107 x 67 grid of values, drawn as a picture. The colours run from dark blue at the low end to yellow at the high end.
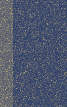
Stripes: none. Average level on the scale: 30%. Seam: vertical, 20% of the way across, the left part higher.
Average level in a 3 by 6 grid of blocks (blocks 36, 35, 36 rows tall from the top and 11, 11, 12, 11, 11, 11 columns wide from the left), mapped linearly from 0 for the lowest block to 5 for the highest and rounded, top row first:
5 1 0 0 0 0 / 5 1 0 0 0 0 / 5 1 0 0 0 0
